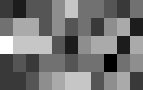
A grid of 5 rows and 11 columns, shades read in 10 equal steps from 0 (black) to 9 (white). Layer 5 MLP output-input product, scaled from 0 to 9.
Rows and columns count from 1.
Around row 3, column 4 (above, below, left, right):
3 4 7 3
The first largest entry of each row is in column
6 2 1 11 6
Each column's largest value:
9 7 7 7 6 7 7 6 6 6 6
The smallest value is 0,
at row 4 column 9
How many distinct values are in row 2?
6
